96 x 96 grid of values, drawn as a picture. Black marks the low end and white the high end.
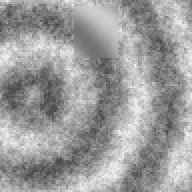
Concentric rings centre on the middle left. The middle left is the ninth with the lowest average. The top middle is the smoothest part. An odd patch, calmer than its surroundings, sits in the top middle.
